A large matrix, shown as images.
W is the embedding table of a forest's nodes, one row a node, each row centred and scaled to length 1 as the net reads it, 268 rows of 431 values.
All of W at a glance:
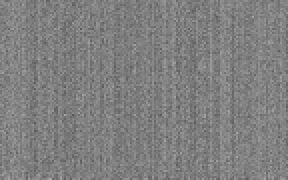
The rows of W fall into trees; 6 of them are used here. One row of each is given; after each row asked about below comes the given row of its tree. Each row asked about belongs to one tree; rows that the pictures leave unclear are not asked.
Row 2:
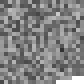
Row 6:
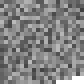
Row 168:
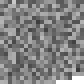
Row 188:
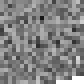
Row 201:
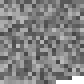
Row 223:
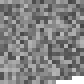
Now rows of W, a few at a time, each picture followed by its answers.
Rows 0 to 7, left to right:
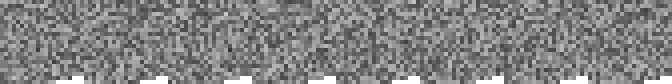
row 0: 223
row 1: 201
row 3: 2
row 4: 201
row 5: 6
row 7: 201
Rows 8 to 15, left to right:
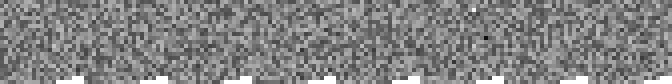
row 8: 6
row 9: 6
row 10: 201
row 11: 223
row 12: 168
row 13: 6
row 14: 2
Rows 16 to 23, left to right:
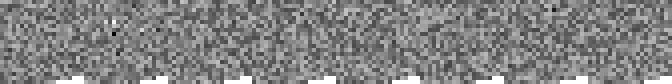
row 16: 223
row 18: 188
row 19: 2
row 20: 2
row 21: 201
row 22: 168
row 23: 2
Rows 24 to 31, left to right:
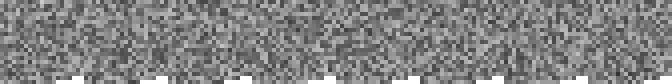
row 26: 201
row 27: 168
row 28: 201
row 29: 6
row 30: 6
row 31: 168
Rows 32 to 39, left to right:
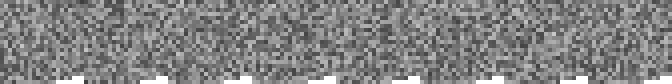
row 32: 6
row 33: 2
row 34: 168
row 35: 168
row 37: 168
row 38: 2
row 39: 6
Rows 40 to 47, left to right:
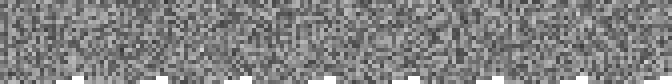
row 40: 168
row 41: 201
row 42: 2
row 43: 2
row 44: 2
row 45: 201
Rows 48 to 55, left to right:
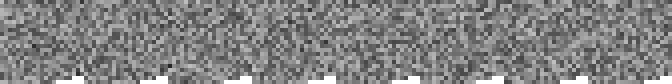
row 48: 201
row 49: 6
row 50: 2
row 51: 168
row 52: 201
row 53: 168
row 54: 6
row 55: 6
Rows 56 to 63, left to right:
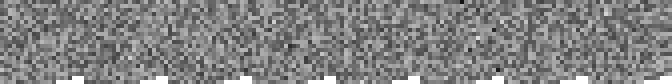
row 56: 2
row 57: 2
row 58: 188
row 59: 2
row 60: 168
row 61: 223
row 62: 2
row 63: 168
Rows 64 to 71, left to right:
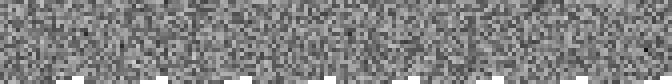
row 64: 168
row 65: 188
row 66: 2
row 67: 223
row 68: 201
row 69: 168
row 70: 2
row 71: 223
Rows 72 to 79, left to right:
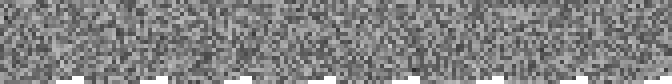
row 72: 6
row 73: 201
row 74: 201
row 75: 223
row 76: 188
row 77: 6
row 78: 201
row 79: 168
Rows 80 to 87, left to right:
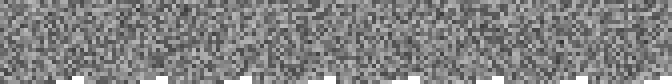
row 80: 6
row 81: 2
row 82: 6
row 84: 223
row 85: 188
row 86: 168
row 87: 168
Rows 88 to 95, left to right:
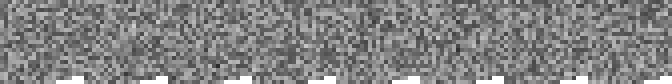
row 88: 168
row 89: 223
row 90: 223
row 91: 201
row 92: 2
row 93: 2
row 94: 201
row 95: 201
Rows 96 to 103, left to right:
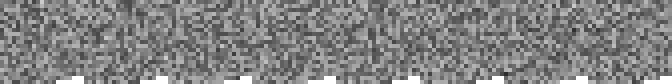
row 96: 2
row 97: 201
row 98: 168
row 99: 168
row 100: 201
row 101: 201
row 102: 168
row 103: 201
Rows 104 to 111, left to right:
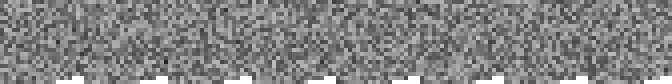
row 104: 2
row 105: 223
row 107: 201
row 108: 6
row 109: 223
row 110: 223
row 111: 6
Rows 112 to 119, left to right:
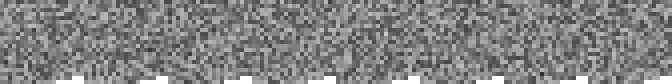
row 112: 168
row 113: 201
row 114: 2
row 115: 2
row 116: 168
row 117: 2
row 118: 223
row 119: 2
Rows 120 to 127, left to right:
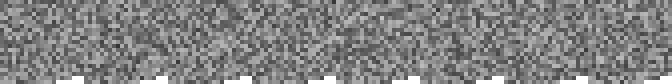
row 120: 2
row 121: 168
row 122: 2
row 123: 6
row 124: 201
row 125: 201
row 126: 188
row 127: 168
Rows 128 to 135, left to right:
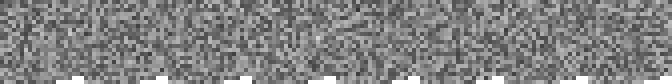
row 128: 2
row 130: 168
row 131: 2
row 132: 201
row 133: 201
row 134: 6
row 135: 168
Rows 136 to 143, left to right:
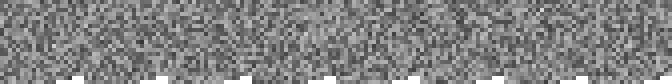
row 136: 6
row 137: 168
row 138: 168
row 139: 2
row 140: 6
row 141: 2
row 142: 2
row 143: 168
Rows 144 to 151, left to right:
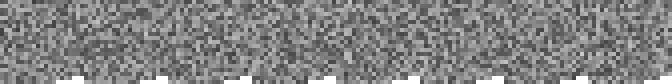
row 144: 2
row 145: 201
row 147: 201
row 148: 168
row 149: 2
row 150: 6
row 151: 168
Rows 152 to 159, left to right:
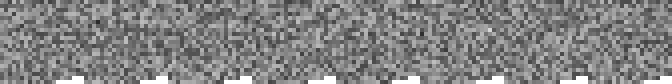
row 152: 201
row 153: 168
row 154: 201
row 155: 2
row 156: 201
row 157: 223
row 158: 2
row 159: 201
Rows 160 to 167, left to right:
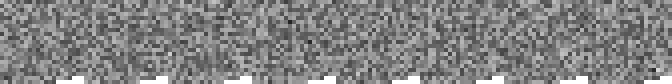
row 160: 201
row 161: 168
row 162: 168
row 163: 168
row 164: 6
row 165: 168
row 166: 6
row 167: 168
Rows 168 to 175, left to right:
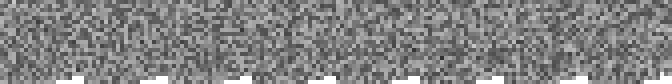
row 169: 2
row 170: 168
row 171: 201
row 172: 201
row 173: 201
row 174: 168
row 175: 201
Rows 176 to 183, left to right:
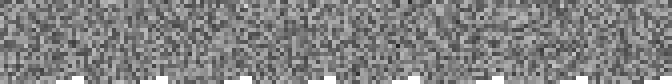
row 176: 168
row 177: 6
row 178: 2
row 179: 168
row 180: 168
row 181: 168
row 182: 201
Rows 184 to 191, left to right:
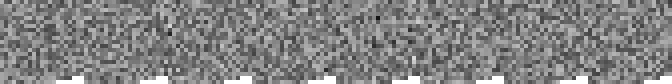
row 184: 168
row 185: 2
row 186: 6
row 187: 6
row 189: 6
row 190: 223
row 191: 6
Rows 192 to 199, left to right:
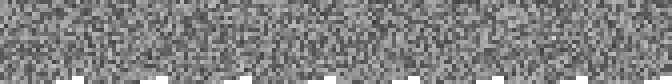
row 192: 201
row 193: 2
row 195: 223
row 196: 2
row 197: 2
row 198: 201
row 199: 6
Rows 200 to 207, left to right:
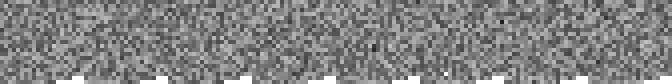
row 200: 6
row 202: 6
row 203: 168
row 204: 6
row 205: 6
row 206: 188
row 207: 6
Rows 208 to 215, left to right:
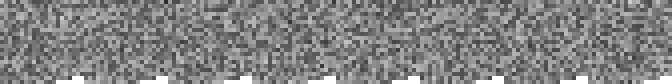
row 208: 201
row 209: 201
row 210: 168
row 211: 168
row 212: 201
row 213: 201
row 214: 6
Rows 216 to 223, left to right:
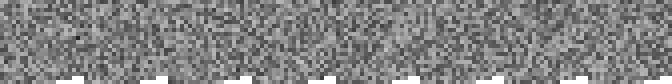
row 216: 223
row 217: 168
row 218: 223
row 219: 6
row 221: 168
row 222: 2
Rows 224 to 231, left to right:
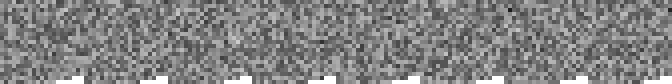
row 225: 6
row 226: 2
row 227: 201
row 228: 223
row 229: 6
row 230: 6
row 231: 201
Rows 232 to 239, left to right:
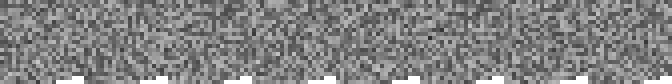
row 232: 2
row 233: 6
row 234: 201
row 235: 6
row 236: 201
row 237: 201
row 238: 168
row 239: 2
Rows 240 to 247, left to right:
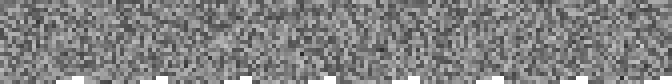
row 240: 2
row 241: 2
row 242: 2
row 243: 188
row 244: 6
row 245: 2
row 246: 201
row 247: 188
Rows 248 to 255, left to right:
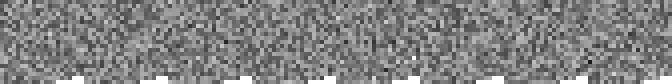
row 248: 2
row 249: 2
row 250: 201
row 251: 6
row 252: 188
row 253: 2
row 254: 6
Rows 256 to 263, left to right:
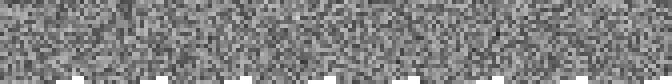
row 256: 201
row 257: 201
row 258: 6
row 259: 168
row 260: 2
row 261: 223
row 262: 168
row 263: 6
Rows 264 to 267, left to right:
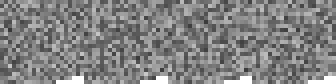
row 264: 6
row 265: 168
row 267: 168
